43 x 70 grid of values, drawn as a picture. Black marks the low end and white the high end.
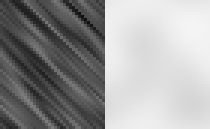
The table splits into one row of 2 panels. Panel 1,1: low, slanting down to the right. Panel 1,2: very high, smooth, faint in contrast.
